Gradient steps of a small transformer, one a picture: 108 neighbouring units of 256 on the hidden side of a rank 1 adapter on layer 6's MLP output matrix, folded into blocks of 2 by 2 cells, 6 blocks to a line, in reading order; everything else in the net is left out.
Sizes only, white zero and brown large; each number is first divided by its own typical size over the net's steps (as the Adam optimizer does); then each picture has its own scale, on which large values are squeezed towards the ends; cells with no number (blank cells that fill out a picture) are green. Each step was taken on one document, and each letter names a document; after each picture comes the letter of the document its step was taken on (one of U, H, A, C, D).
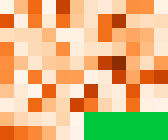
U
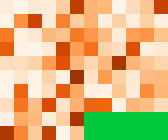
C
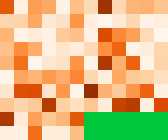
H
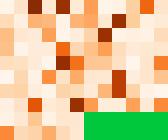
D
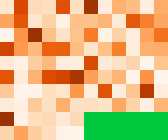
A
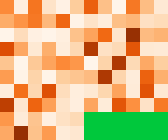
C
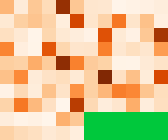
D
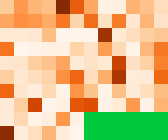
D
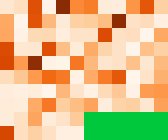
D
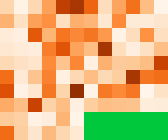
U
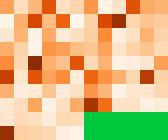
U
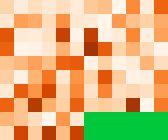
C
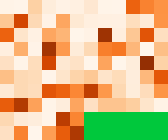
C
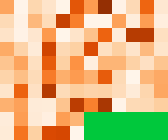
C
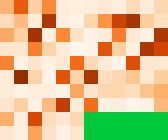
A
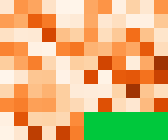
H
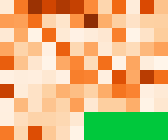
U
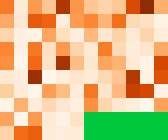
U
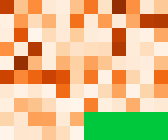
A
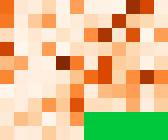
D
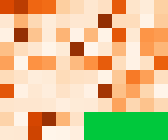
A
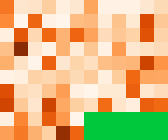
H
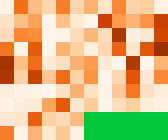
A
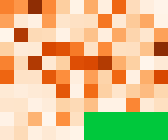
U
